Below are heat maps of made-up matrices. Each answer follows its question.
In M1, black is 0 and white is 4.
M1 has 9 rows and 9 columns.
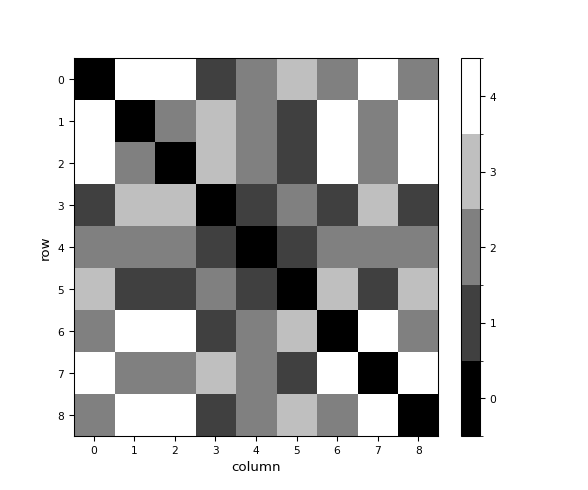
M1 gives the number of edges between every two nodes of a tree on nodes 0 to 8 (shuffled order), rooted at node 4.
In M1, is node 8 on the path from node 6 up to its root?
no
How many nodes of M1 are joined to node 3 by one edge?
4
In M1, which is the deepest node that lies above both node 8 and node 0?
3
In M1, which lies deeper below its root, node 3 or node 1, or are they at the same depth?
node 1
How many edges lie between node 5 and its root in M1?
1
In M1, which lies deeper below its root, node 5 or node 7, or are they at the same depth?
node 7
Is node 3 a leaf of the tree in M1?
no
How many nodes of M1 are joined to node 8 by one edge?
1
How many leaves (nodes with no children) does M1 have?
6
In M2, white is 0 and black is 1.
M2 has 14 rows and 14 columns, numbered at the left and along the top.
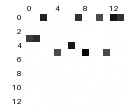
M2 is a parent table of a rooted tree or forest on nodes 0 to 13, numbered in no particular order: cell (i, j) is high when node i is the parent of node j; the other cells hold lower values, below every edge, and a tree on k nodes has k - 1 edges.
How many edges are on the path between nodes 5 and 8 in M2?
1
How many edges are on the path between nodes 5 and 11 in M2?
1
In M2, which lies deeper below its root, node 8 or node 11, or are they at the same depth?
the same depth
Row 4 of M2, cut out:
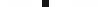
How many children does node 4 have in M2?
1
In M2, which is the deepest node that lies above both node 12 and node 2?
0
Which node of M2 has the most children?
0
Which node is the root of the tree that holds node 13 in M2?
3
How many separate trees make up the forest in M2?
3
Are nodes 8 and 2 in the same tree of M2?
no
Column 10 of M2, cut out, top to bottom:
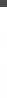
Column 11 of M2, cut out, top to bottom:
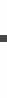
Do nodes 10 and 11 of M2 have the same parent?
no
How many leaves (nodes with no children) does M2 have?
10
